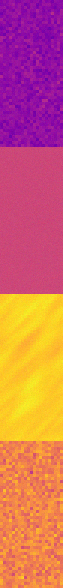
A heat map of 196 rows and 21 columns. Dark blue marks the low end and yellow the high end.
The table splits into 4 rows of 1 panel. Panel 1,1: low, fine-grained, faint in contrast. Panel 2,1: middling, flat. Panel 3,1: very high, slanting up to the right, faint in contrast. Panel 4,1: high, fine-grained.
